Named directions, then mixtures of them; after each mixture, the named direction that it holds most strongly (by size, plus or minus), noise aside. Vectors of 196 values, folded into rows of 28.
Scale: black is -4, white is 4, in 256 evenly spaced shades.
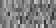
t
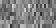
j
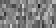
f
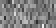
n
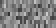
t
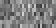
j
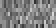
t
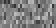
f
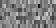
f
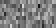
f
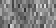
j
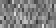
n
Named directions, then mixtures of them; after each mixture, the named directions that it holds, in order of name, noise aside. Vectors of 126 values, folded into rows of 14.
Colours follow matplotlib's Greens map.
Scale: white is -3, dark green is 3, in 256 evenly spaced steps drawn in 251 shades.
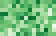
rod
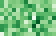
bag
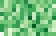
bag, rod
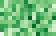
bag, rod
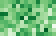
rod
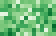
rod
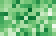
rod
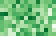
rod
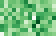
bag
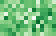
bag, rod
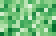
bag, rod
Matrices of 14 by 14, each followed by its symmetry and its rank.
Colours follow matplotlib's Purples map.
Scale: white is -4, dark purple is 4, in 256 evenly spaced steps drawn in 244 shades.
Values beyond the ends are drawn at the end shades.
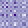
symmetric, rank two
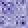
symmetric, rank three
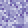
antisymmetric, full rank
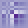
symmetric, rank one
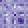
symmetric, rank three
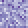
antisymmetric, full rank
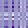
neither, rank one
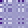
symmetric, rank one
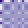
symmetric, rank one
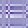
neither, rank one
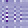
neither, rank one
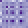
symmetric, rank two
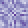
symmetric, rank two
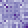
symmetric, rank three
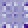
symmetric, rank two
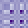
symmetric, rank one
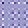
symmetric, rank one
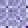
symmetric, rank two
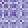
symmetric, rank two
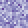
antisymmetric, full rank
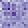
symmetric, rank three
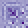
symmetric, rank three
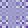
symmetric, rank one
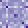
symmetric, rank three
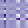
neither, rank one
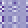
neither, rank one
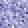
antisymmetric, full rank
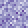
antisymmetric, full rank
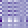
neither, rank one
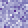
antisymmetric, full rank
